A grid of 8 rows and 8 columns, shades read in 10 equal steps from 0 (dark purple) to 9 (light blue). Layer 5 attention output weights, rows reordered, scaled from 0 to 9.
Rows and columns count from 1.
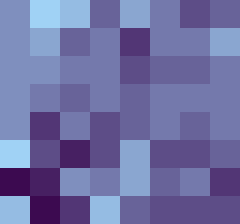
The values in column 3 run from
1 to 8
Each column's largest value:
9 9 8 8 7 5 5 7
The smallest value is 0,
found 2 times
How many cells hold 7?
5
